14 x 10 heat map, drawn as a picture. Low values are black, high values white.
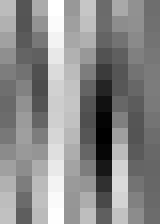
Streaks run downward. The top right is the calmest part. The top middle is the ninth with the highest average.
